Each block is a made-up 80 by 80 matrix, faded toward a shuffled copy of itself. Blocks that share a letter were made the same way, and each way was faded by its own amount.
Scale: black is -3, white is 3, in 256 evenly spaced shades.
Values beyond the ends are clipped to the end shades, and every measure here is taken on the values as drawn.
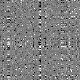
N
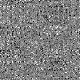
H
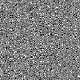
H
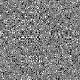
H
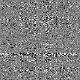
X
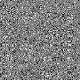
H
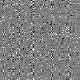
N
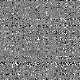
X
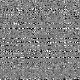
X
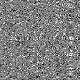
H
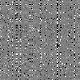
N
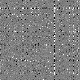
N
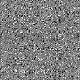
H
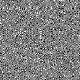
H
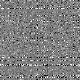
X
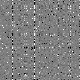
N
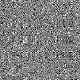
H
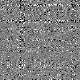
X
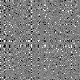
N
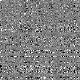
X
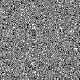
H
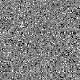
H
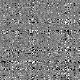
X
